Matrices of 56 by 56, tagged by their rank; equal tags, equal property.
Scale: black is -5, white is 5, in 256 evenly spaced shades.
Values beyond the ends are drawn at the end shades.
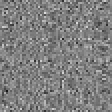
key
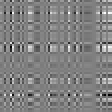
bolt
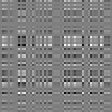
bolt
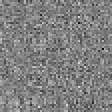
key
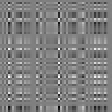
bolt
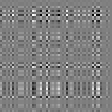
bolt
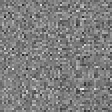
key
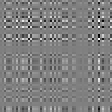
bolt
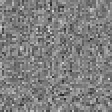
key
